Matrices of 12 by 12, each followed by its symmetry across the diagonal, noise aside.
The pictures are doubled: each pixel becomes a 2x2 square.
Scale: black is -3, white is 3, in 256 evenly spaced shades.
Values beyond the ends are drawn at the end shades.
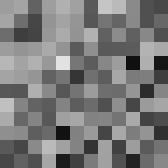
symmetric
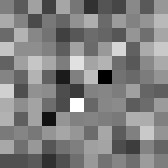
antisymmetric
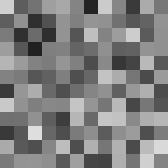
symmetric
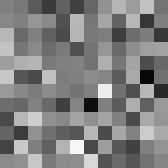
antisymmetric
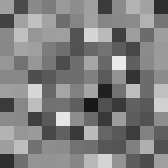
symmetric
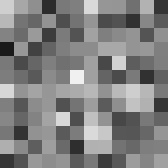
symmetric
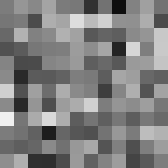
antisymmetric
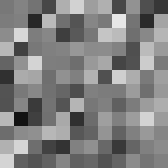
antisymmetric
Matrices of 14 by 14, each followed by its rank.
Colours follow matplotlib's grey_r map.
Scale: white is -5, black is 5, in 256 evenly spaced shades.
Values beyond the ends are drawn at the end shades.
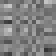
two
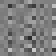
two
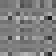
two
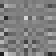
two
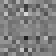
three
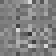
three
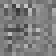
three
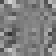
two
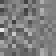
three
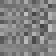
two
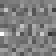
three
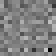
three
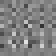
two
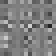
two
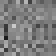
three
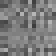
three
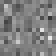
three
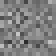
three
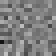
three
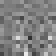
three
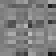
two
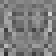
two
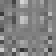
two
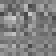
two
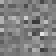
three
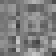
two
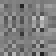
two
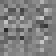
three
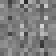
three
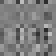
two
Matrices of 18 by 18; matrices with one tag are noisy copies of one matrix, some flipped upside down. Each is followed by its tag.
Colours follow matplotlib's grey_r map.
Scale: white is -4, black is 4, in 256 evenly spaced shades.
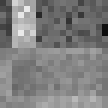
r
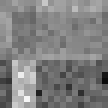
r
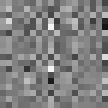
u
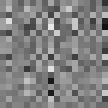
u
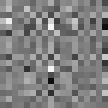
u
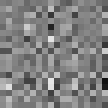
u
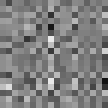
u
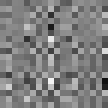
u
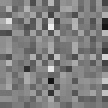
u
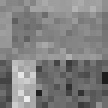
r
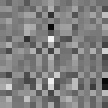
u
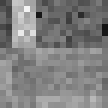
r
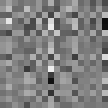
u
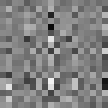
u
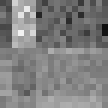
r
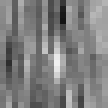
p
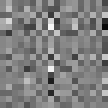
u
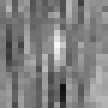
p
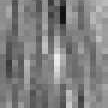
p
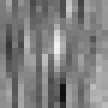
p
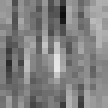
p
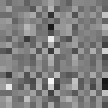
u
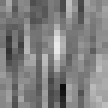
p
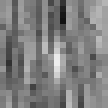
p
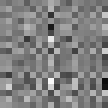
u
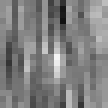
p
